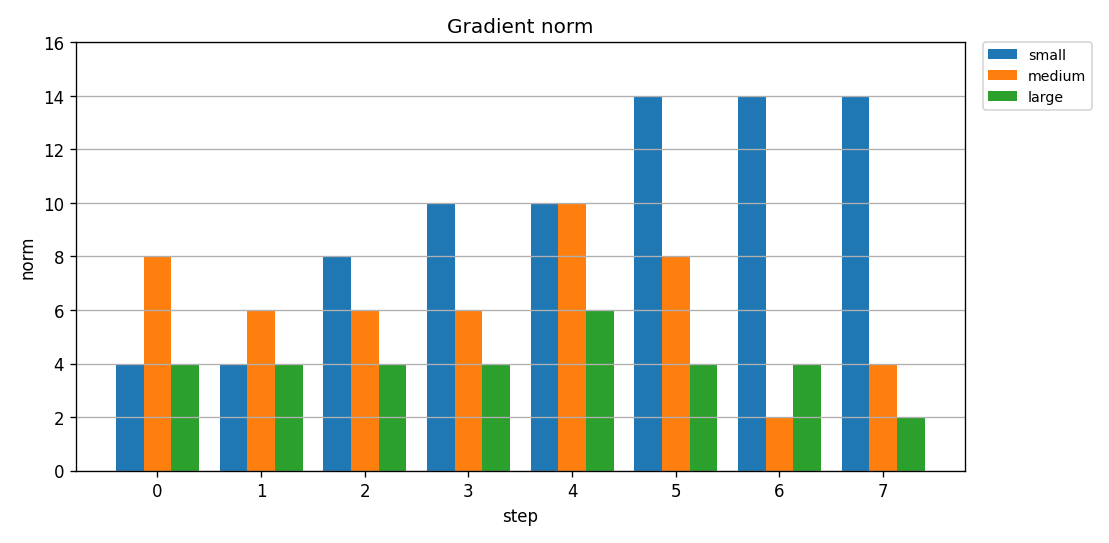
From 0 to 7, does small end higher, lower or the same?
higher
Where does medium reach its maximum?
4
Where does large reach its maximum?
4
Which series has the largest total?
small
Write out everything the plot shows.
Title: Gradient norm
x-axis: step, ticks 0 1 2 3 4 5 6 7
y-axis: norm, ticks 0 2 4 6 8 10 12 14 16
Legend: small, medium, large
Values:
small: 4 4 8 10 10 14 14 14
medium: 8 6 6 6 10 8 2 4
large: 4 4 4 4 6 4 4 2
